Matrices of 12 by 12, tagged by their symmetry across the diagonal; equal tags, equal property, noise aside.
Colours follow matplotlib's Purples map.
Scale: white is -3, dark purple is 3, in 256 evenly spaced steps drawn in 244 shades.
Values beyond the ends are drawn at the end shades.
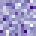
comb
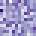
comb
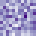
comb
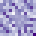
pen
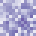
pen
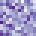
comb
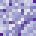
pen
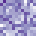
pen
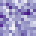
comb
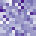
comb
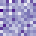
comb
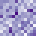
pen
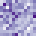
pen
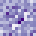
pen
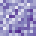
pen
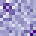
pen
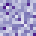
pen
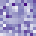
comb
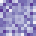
pen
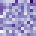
comb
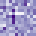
comb
